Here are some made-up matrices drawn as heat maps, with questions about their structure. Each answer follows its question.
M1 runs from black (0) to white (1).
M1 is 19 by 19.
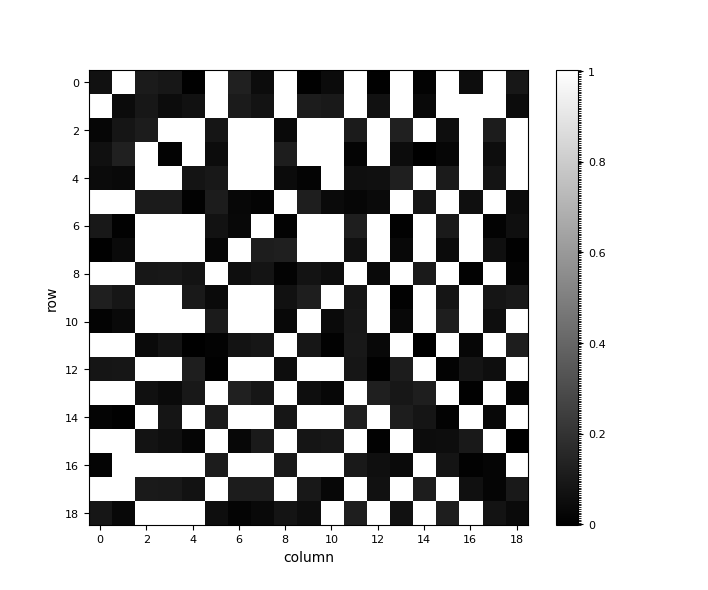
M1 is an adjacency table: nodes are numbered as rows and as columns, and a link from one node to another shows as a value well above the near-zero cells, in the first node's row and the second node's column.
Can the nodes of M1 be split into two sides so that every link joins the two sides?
no
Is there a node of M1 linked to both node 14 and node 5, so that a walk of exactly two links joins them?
no
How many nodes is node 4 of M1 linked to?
8
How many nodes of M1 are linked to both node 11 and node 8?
5
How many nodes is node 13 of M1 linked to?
7
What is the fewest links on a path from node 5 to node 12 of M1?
4
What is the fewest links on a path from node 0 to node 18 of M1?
3
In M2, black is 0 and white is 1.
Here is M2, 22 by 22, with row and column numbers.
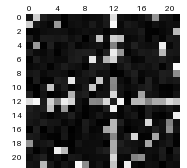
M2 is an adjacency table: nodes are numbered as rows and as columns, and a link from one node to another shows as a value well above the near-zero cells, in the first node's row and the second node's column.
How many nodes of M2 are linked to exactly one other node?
4
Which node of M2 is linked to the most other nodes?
node 12
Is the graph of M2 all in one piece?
yes
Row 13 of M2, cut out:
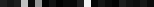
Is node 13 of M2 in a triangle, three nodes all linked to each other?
yes
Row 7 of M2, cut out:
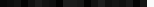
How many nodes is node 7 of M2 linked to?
1
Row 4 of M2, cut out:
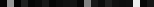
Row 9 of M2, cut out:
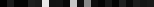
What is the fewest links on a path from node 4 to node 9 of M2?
2
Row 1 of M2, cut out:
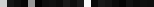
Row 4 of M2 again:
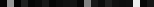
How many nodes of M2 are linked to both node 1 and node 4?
1
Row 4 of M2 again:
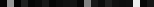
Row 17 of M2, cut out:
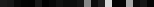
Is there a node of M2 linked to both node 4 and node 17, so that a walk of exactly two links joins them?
yes
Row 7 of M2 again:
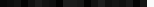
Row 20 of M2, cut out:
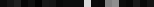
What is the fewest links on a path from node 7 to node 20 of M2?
3
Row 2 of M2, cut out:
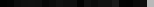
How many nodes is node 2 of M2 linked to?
1
